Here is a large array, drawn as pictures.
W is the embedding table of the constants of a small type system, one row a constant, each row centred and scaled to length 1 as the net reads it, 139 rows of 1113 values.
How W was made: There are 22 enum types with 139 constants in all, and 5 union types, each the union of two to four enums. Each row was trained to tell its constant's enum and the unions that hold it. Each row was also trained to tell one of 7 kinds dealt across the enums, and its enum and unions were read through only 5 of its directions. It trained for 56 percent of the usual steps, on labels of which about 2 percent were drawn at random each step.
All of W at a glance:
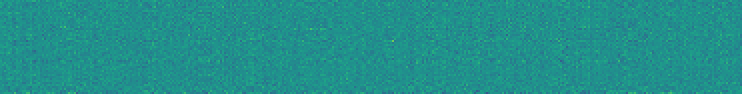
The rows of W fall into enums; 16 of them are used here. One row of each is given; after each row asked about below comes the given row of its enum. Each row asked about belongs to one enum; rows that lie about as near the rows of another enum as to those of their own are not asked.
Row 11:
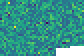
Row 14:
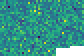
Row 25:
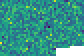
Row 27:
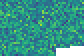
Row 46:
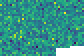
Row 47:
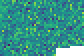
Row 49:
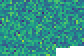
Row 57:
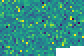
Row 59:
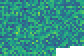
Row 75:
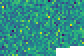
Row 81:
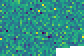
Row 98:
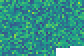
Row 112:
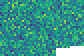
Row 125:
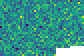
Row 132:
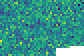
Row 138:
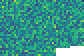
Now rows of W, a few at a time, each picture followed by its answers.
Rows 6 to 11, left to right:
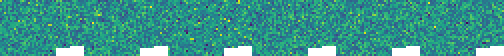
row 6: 49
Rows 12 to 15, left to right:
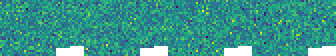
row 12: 138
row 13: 11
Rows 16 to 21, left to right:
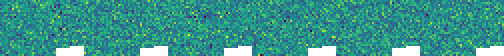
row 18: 27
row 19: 27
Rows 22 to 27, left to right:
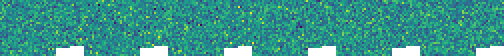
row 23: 75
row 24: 57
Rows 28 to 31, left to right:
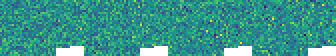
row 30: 132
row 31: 57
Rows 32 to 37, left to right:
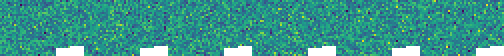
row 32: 46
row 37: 47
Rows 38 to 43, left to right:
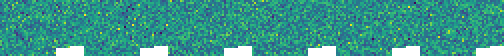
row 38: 132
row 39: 49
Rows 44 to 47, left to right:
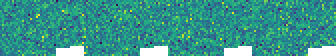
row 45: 132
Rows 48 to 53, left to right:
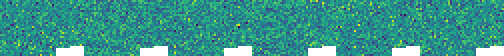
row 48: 98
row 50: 138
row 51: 98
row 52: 138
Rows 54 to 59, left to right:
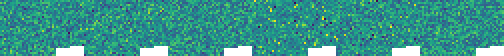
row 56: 57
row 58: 59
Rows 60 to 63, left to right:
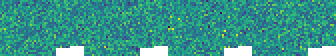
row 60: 49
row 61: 46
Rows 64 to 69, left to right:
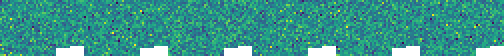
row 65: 27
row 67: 47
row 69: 59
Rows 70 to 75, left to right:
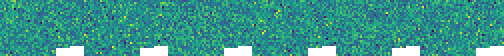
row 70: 25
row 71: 98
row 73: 25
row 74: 27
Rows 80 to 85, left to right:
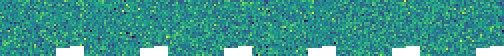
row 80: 98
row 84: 49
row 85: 25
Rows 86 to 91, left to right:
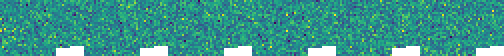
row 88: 112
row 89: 57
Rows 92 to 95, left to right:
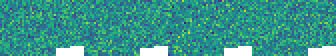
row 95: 46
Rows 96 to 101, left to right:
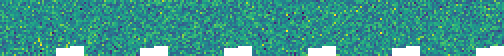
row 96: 25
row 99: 57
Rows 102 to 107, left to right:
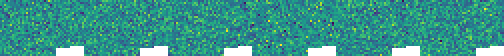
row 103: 11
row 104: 47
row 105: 14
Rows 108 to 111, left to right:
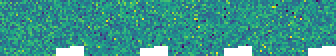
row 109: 112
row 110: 27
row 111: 11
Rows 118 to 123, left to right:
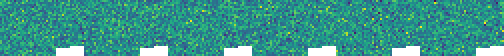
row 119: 59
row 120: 49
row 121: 138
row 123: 47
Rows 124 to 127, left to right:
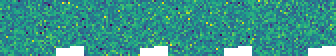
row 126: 138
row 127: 47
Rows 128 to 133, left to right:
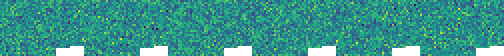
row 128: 11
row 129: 46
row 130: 25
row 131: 132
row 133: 46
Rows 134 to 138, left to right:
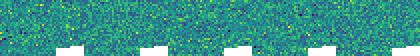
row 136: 132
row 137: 81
